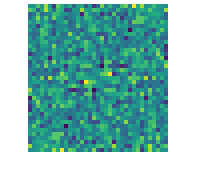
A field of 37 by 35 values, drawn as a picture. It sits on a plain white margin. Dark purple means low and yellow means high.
Histogram: bell-shaped. Odd rows or columns: none. Symmetry: a half turn. Grain: fine. Slope: none. Seam: none. Average level on the scale: 50%. Stripes: none.
